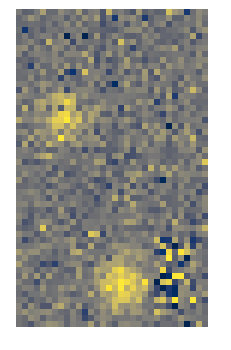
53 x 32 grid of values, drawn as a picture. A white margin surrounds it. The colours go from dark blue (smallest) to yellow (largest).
Slope: none. Mirror symmetry: none. Roughest part: bottom right. Bumps: two. Odd patch: rougher, in the bottom right. Ninth with the highest average: bottom middle.
